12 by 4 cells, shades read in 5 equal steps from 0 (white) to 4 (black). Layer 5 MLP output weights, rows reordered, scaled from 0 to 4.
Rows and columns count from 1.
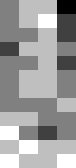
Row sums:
8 6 8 7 8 6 6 7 6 7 3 2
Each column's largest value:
3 2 3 4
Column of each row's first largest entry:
4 4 4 1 4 1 1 1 3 3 1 2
